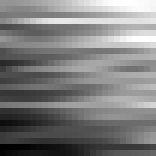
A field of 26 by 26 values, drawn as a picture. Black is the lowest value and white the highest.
Ninth with the highest average: top right. Ninth with the lowest average: bottom left. Mirror symmetry: none. Grain: streaks across. Slope: up to the top right. Histogram: bell-shaped.
